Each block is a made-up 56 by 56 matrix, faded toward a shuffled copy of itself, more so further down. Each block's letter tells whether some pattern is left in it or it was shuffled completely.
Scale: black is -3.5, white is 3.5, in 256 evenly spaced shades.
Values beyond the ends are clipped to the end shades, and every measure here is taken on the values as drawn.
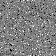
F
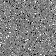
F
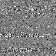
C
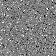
F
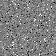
F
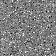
F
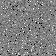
F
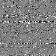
C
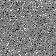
F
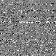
C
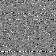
C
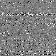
C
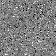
F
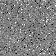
F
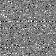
C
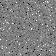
F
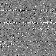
C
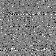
C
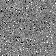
F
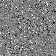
F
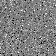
F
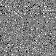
C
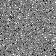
F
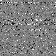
C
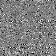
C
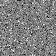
F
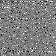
C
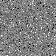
F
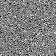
F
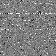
C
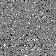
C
